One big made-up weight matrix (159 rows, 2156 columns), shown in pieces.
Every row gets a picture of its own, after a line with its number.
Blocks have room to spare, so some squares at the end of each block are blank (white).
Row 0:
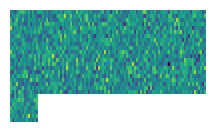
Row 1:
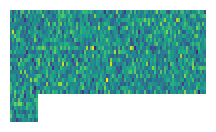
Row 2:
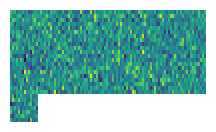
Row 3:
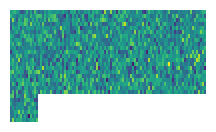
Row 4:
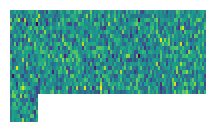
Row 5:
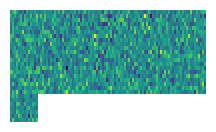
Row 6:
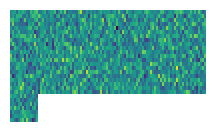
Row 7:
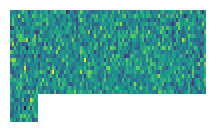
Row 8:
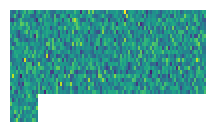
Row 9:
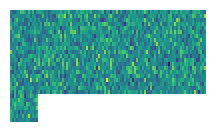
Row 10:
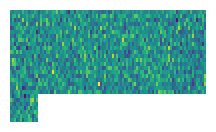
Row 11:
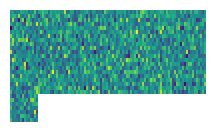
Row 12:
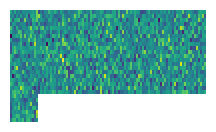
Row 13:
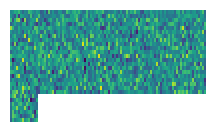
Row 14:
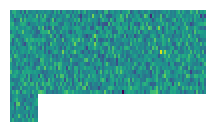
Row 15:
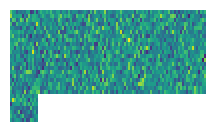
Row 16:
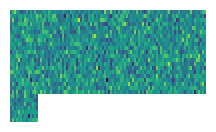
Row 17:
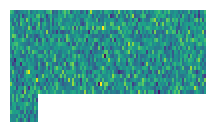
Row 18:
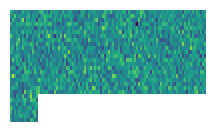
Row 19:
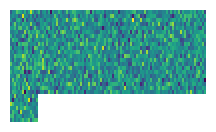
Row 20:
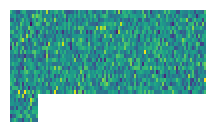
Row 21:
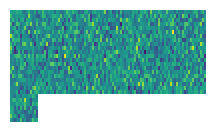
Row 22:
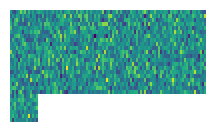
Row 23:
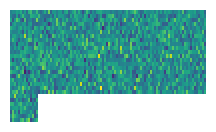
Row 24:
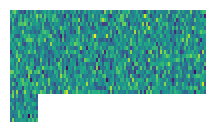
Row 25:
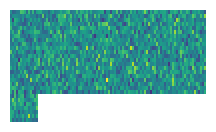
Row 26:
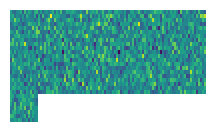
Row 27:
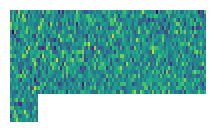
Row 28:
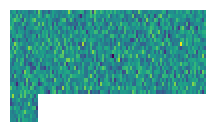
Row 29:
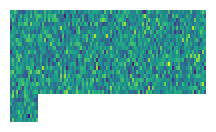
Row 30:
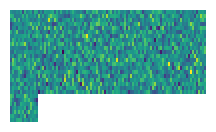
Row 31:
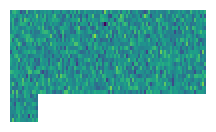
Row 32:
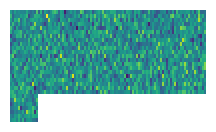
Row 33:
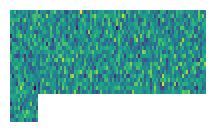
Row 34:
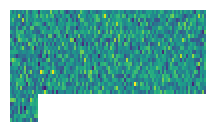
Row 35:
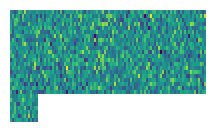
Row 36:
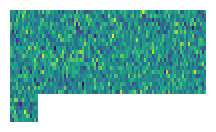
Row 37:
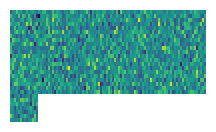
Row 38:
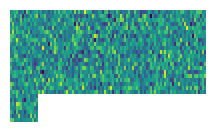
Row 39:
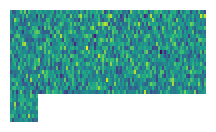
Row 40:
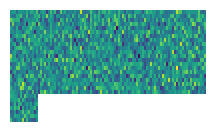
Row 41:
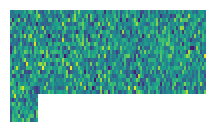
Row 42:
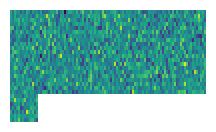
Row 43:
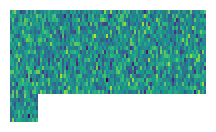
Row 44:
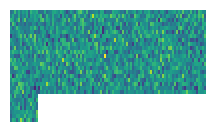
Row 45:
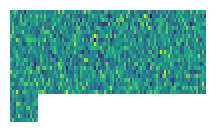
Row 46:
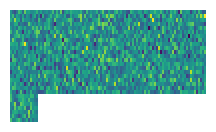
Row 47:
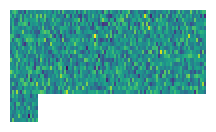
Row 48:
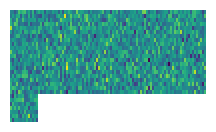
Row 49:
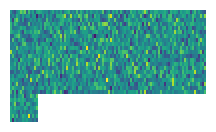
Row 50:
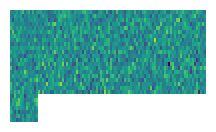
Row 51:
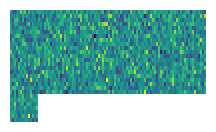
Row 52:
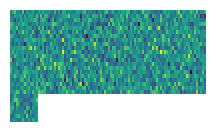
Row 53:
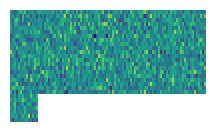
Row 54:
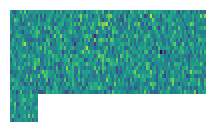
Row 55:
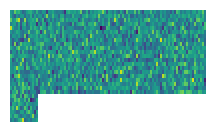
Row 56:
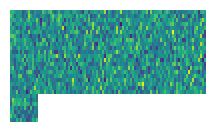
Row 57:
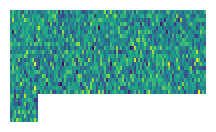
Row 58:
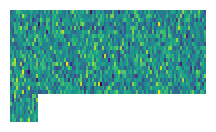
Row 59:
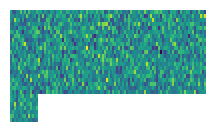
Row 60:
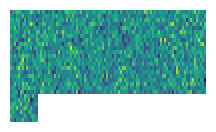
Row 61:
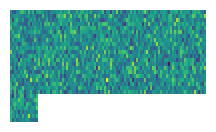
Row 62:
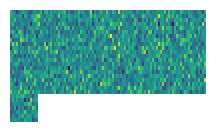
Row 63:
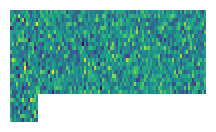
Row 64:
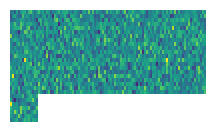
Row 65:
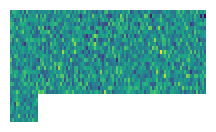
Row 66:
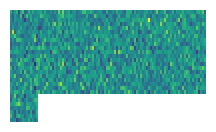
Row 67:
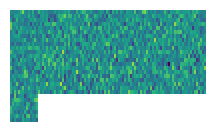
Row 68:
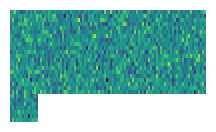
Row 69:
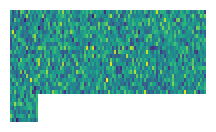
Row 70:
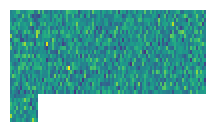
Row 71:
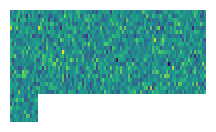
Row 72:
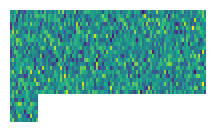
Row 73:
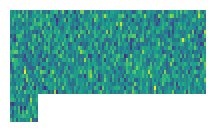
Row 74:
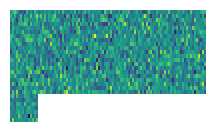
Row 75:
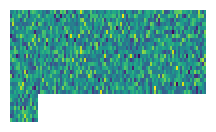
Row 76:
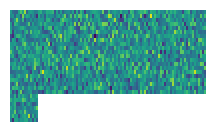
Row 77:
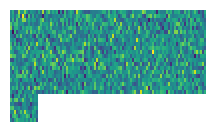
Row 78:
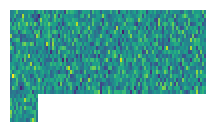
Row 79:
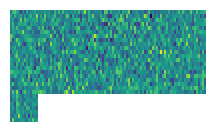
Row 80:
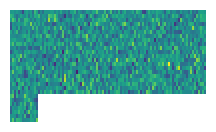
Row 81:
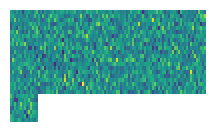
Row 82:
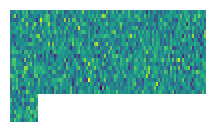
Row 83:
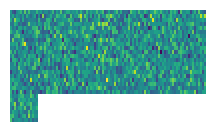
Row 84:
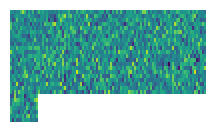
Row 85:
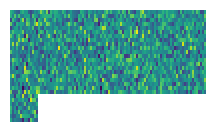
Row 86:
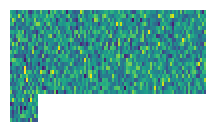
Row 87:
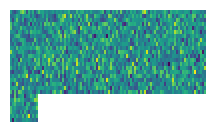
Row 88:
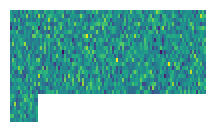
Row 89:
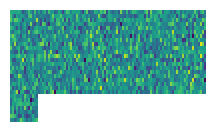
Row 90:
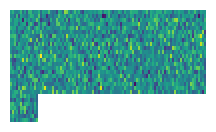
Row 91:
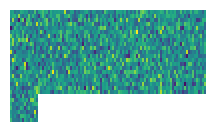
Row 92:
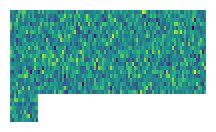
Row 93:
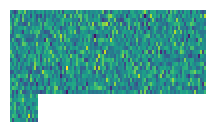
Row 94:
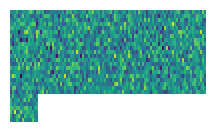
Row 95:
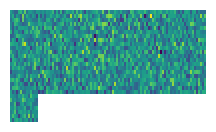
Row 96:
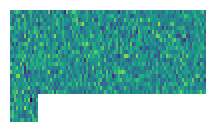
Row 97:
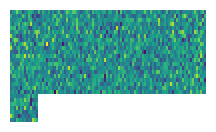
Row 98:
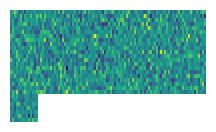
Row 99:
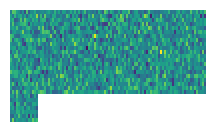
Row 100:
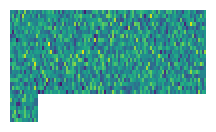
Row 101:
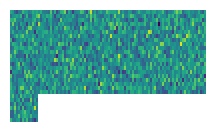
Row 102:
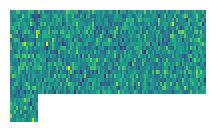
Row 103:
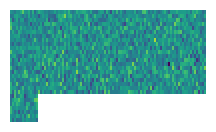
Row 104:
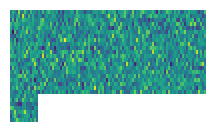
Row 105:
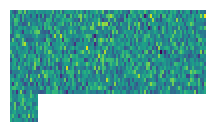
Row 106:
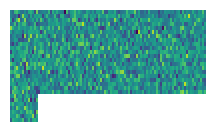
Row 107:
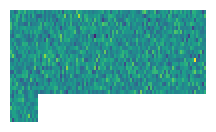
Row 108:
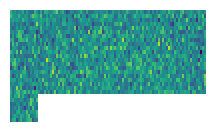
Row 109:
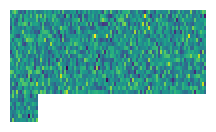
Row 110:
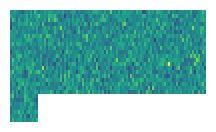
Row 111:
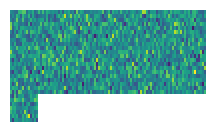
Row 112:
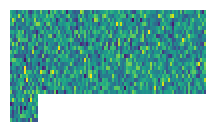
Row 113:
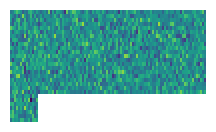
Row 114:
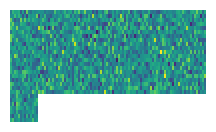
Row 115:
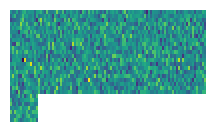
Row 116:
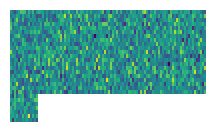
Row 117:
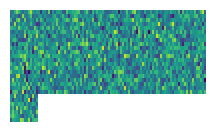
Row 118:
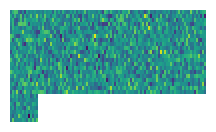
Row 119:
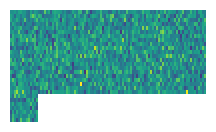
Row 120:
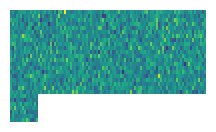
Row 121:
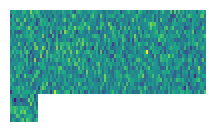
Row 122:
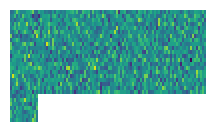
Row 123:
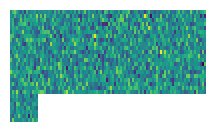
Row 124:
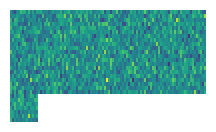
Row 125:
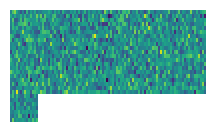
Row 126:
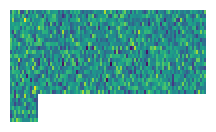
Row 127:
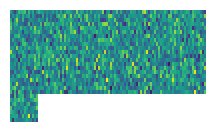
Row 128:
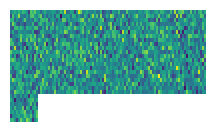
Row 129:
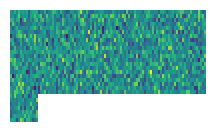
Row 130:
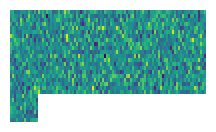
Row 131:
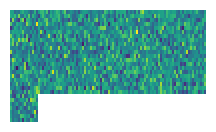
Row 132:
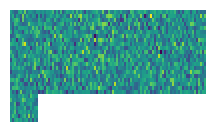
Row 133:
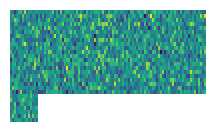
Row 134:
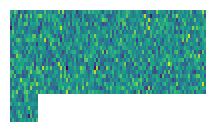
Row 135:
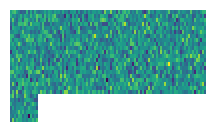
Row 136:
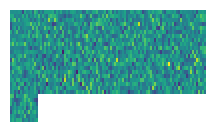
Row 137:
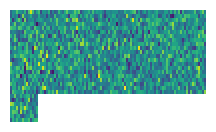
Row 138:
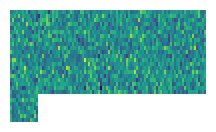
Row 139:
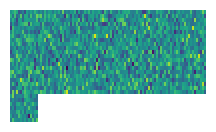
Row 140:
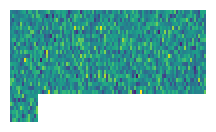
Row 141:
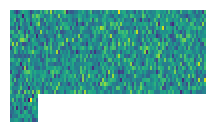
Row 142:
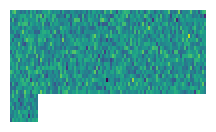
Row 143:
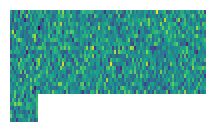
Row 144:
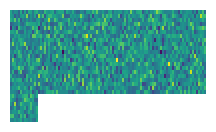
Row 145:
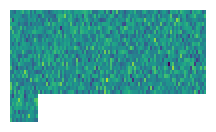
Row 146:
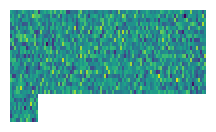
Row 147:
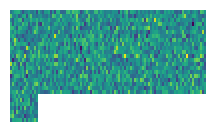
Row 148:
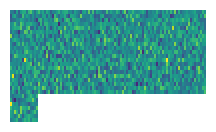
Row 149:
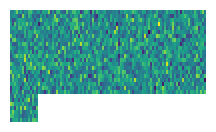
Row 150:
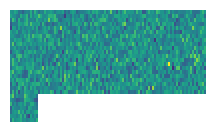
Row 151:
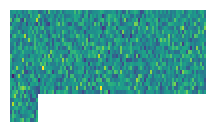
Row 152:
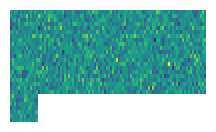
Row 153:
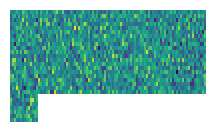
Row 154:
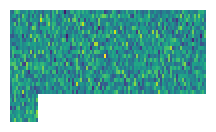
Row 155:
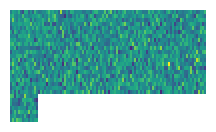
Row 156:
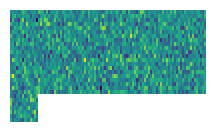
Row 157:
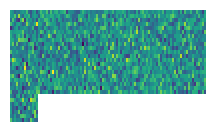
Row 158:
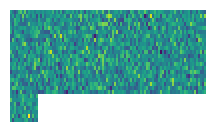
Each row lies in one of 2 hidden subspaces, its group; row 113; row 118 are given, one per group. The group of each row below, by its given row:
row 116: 118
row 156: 113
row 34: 113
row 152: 118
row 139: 118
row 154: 113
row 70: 113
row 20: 113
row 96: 113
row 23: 113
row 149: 113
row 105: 118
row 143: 118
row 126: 118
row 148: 113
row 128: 113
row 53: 118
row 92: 118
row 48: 118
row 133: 118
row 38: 118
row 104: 118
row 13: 113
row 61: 118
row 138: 113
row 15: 113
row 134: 118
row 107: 118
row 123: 118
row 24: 118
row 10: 113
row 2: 113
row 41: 113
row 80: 118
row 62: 113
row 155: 118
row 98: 118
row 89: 113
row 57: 118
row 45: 118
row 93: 118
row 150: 118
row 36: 118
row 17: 113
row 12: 113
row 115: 113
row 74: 118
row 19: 113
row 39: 118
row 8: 113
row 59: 118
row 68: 118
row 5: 118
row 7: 113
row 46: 118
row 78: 113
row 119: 113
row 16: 118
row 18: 113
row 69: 118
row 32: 113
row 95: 118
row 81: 118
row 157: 113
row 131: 113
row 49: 118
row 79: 118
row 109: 118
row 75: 113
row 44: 113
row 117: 113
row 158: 118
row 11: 113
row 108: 113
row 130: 113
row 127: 118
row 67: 118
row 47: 118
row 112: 113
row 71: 118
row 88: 118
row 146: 113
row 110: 118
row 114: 118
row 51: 118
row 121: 113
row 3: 118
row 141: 113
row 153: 113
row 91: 113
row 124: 118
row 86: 113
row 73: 113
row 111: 118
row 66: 118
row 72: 118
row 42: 113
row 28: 113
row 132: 118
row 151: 113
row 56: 113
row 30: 118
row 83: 118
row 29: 118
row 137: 113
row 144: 118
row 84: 118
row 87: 118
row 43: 118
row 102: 113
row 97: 113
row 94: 113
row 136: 118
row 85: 113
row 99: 118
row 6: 113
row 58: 113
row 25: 118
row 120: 113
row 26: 118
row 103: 118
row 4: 113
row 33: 113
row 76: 118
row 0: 118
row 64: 113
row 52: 118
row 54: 118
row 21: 113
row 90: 113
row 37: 113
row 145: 118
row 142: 118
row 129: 113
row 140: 113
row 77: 118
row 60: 113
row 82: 113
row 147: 113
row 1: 118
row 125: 118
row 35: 118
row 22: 118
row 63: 113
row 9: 118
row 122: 113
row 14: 118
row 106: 113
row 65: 118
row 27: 118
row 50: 118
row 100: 118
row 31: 118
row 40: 113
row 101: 113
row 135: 118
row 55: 113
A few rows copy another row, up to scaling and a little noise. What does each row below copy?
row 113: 96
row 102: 70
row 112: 86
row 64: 148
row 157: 63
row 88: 144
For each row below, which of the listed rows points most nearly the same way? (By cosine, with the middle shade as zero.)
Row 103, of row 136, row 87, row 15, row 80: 87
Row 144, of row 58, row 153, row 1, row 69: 69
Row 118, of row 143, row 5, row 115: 5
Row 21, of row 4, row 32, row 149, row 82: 149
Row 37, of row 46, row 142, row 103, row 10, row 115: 10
